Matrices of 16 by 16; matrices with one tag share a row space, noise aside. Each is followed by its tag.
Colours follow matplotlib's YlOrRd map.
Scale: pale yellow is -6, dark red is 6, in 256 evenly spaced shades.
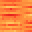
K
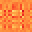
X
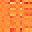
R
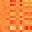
R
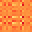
X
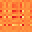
X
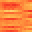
K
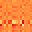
X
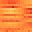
K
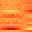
K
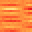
K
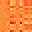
R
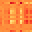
R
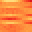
K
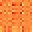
X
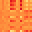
R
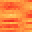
K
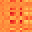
R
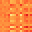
R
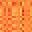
X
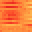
K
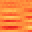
K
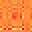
X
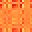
X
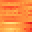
K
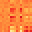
R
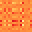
X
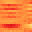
K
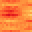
K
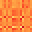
X
